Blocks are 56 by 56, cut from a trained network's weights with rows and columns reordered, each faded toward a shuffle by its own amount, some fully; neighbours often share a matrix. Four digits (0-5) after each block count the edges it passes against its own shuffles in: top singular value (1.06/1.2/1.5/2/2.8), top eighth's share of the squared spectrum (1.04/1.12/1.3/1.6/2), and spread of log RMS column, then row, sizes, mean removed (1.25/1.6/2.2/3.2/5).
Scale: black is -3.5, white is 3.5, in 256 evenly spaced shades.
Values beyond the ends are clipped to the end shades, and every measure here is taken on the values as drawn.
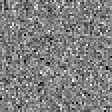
1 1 0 0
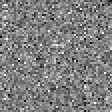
2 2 0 0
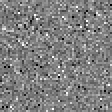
0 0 0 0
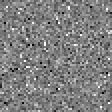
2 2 0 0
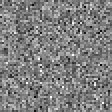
3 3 0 1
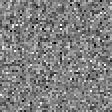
0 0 0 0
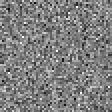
1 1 0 0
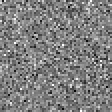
0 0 0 0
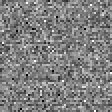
2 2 0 0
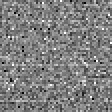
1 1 1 0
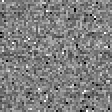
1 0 0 0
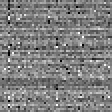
4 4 2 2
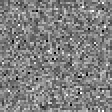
0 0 0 0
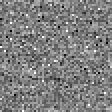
0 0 0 0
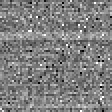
3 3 1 0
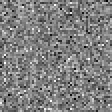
2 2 0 0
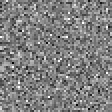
2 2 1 0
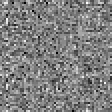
3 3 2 1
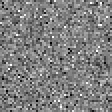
0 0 0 0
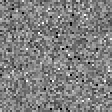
0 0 0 0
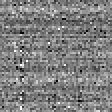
3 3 2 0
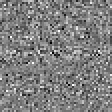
3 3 0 2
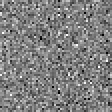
1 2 1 0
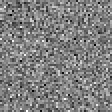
2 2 1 1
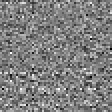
3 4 2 2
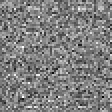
3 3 1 1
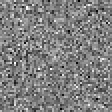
2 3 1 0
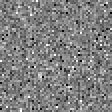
1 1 0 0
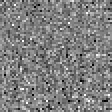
1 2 0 1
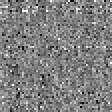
2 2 0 2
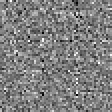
3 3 1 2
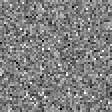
1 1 0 0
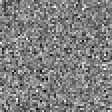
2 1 0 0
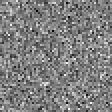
1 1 0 0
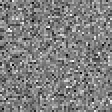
0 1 0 0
